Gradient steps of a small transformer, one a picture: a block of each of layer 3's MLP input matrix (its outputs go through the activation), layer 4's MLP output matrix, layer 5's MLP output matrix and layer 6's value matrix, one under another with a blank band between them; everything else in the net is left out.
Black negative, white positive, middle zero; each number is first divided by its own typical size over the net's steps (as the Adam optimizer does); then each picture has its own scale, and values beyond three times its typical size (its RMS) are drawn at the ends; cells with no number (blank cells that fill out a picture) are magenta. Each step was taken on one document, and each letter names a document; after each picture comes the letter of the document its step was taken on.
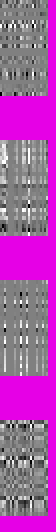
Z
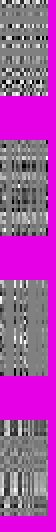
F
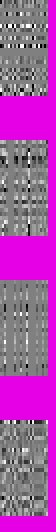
Z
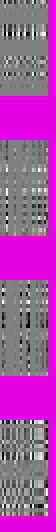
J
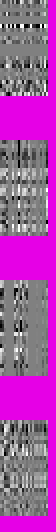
F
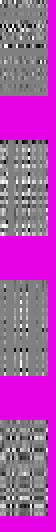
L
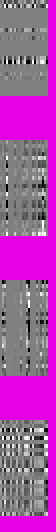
J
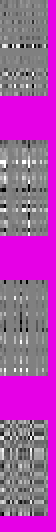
Z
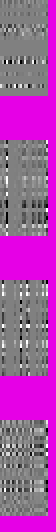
J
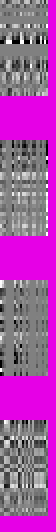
F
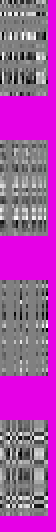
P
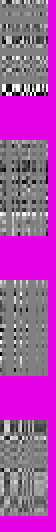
F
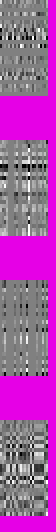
Z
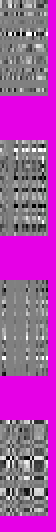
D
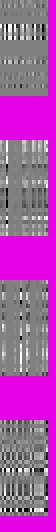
J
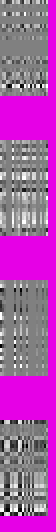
F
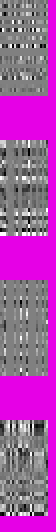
Z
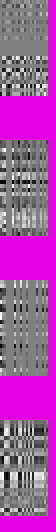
F
